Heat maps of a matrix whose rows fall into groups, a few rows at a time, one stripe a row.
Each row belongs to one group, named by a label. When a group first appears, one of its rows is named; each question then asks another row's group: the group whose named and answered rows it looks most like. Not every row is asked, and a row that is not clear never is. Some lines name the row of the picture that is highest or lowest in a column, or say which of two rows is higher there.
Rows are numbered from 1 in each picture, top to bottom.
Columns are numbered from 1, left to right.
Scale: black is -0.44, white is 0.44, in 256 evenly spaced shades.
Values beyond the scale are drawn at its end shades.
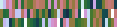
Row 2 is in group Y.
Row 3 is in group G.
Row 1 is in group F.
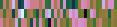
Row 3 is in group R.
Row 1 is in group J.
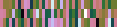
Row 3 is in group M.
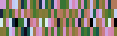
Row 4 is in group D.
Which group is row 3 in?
F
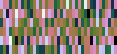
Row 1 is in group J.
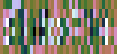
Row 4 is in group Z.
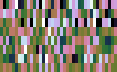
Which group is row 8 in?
F
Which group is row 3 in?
M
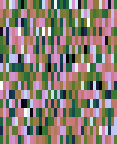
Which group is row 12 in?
D
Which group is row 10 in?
F
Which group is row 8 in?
R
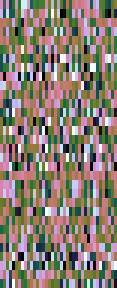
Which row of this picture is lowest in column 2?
9
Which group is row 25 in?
M
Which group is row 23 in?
M
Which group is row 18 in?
J
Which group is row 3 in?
J
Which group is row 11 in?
M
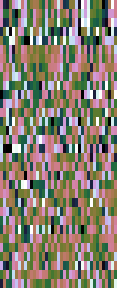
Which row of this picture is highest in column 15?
23
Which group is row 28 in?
Y
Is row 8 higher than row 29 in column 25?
Yes
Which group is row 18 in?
F
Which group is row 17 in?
Y
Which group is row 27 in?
D
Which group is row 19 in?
M
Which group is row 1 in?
Y
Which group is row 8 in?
Z
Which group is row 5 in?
D
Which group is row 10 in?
G
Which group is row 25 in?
D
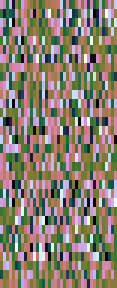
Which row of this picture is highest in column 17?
2
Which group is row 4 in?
Y
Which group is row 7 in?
J
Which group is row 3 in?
M
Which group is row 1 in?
M
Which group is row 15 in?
Z
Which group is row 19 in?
G
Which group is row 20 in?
Z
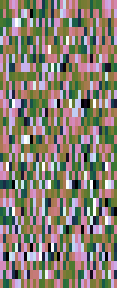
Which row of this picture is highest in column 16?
31
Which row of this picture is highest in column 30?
24
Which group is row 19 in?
G
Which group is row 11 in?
M
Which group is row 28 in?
R
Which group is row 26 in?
Z
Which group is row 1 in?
D
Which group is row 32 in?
Y
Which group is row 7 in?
Z
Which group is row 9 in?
G
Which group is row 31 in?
F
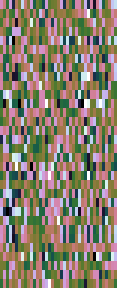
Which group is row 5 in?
M
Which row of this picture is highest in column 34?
12
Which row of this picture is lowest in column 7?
12
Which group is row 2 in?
R
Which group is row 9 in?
Y
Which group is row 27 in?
M
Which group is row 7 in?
Y
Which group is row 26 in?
M
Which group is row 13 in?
J
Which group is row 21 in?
G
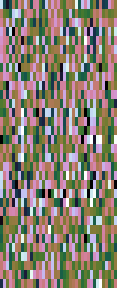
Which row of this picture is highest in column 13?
5
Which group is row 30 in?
G
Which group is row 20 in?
J
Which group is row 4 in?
M
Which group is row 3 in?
Z
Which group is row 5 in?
J
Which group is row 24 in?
D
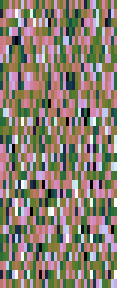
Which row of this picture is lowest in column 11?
24
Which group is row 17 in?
M
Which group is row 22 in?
R
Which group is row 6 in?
G
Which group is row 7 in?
G
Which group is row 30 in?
G
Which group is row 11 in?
M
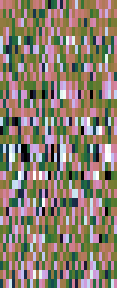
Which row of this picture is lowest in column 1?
15
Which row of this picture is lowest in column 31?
11
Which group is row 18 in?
D
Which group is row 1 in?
R
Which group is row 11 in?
D
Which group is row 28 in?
D
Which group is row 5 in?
J
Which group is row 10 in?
D
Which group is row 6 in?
Y
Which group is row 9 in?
F
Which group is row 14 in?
Y
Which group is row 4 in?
G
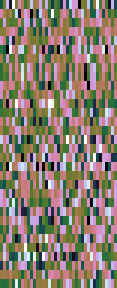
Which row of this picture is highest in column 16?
27
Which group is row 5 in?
M
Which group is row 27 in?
F
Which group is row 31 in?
M
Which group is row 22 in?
M
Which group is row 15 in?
Y
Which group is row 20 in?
F
